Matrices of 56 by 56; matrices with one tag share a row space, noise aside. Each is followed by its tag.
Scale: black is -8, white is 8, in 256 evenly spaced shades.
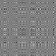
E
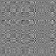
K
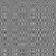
E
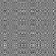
E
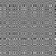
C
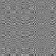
K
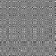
C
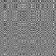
E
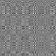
K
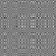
E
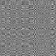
K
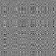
E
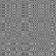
K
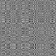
K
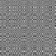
C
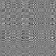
K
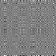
E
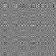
E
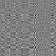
K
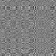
K
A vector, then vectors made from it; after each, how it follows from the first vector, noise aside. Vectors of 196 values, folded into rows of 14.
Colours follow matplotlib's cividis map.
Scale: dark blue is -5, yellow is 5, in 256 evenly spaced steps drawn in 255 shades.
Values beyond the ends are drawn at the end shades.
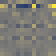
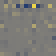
partly zeroed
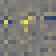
wrapped around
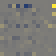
partly zeroed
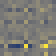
wrapped around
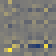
wrapped around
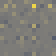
partly zeroed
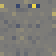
partly zeroed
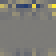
partly zeroed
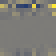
partly zeroed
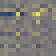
wrapped around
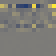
partly zeroed
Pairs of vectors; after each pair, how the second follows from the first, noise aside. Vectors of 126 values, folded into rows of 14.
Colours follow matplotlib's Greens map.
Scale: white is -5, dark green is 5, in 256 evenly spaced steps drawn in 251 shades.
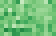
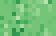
partly zeroed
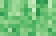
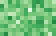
shuffled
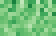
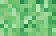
shuffled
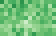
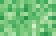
shuffled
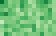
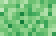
shuffled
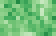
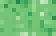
partly zeroed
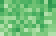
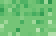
partly zeroed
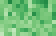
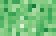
shuffled
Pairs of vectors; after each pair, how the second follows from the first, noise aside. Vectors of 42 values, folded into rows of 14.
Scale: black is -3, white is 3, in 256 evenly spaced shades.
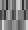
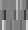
partly zeroed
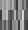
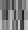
negated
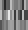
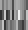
reversed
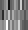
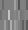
partly zeroed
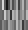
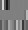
partly zeroed
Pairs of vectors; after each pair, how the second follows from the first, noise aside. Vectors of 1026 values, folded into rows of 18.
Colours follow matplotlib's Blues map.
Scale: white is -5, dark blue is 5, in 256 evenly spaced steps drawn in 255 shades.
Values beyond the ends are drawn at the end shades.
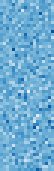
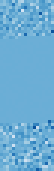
partly zeroed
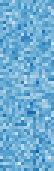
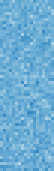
shrunk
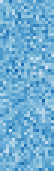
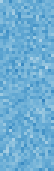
shrunk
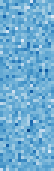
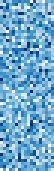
scaled up
